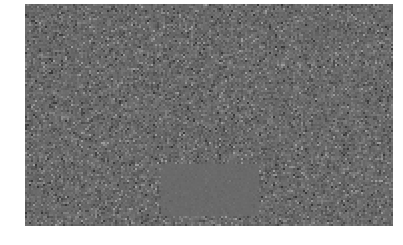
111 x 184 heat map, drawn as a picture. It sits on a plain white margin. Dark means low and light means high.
The grain is fine, like static. An odd patch, calmer than its surroundings, sits in the bottom middle. Overall the values sit about 40% of the way up the scale. No single row or column stands out from its neighbours. The bottom middle is the smoothest part.
